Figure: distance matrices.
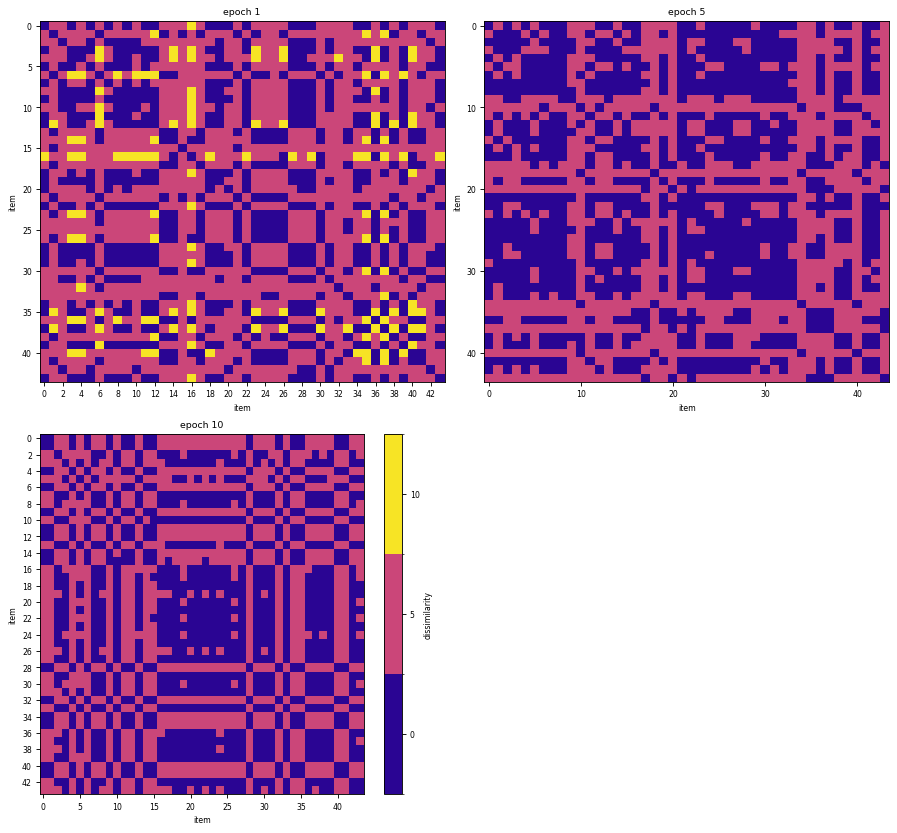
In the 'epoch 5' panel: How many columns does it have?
44
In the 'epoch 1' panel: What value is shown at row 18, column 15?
5
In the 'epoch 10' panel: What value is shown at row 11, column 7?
5
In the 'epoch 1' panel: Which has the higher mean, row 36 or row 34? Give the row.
36
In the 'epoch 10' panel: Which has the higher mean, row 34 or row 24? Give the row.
34
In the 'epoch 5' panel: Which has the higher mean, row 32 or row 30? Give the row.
30
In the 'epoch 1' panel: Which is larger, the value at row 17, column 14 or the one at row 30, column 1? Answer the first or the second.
the second
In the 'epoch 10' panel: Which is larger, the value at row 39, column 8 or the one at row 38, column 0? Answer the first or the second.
the second
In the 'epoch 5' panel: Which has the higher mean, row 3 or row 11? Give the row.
11
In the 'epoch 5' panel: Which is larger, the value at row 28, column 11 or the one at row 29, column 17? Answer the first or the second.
the second
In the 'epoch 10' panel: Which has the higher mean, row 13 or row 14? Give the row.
14
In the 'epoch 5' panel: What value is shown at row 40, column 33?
5
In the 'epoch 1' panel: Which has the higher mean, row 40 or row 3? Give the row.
40
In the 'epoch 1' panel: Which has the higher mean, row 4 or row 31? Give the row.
4
